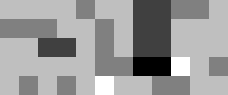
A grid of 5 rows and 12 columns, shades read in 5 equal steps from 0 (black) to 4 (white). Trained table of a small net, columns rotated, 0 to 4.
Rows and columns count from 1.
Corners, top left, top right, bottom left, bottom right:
3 3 3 3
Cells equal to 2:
15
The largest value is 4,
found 2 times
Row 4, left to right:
3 3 3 3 3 2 2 0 0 4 3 2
